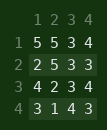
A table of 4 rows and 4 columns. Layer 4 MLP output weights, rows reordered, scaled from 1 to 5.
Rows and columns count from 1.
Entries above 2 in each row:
4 3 3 3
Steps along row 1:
same down up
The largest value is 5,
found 3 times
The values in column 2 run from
1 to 5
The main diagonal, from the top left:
5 5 3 3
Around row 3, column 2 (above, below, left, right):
5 1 4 3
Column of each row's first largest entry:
1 2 1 3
